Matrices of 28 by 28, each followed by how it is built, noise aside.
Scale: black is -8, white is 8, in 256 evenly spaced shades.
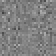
low rank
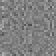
low rank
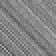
Toeplitz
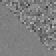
upper triangular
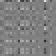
low rank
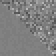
upper triangular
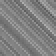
Toeplitz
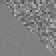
upper triangular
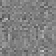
low rank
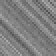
Toeplitz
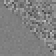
upper triangular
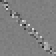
banded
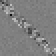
banded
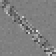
banded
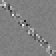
banded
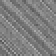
Toeplitz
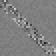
banded
